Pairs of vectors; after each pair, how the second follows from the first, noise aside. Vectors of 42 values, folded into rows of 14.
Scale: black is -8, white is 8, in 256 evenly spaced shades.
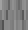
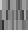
scaled up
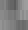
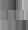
scaled up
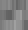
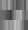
scaled up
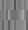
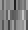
scaled up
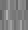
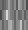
scaled up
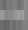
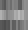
scaled up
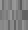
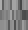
scaled up
